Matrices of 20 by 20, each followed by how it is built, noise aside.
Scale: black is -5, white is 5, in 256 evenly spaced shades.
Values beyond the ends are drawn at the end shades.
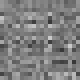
low rank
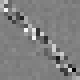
banded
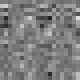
low rank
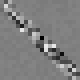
banded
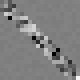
banded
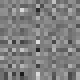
low rank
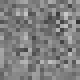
low rank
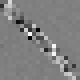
banded
